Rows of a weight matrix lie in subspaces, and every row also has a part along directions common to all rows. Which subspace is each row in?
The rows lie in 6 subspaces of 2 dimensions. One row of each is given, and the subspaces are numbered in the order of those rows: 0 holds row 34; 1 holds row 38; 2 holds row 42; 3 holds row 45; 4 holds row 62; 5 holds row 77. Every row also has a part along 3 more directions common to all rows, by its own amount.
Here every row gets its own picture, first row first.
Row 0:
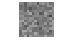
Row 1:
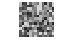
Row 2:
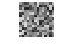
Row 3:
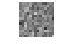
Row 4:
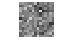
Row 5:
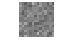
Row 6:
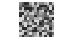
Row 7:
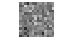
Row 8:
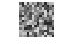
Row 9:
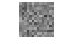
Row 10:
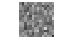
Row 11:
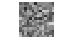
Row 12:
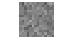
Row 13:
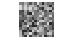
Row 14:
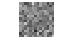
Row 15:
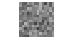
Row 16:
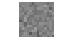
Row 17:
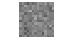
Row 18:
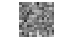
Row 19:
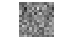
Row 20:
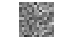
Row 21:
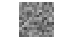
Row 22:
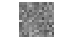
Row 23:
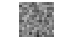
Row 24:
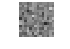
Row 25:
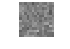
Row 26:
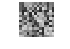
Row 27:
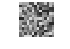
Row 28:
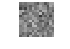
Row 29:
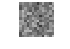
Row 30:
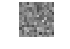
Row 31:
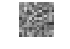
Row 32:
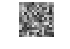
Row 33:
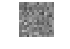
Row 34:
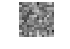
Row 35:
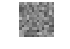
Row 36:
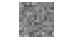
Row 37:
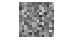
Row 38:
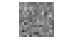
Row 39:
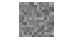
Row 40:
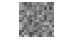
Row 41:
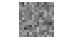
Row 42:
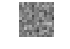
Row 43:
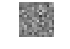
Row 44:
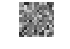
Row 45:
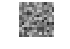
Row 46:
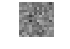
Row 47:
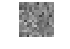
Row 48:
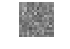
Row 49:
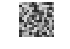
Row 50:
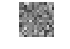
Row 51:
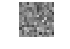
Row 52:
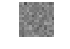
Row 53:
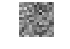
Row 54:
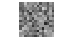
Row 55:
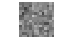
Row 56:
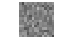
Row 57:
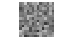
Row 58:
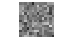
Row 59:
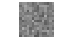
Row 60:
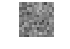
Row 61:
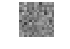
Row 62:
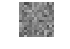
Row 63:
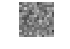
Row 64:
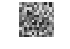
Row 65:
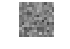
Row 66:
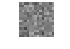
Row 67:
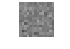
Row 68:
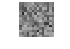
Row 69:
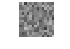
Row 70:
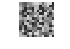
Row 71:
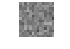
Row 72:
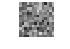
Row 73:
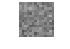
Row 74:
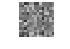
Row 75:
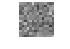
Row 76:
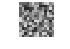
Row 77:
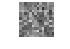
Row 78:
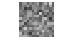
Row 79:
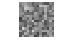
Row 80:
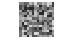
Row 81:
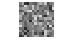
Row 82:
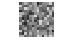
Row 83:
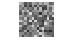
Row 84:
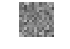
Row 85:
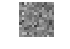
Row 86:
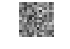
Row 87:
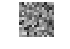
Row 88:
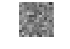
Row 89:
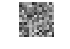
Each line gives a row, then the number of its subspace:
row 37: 1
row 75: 5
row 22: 4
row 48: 5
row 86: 3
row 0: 1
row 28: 1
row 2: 0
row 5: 4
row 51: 3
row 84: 4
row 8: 2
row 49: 0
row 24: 2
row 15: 3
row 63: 0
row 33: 1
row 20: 3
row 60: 3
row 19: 5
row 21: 3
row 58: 5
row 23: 0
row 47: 1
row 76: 0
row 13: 1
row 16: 0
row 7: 4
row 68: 5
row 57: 5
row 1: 3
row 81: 4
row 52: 2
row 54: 5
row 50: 4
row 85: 2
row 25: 5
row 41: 2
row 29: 1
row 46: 5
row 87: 2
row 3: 2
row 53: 3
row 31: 3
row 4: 3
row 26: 5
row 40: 4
